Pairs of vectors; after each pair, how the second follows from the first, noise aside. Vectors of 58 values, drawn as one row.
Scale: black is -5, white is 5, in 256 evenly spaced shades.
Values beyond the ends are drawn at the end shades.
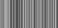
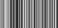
scaled up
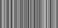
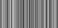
reversed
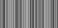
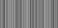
shrunk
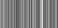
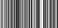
scaled up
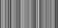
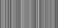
shrunk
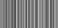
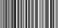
scaled up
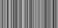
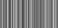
negated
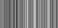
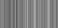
shrunk
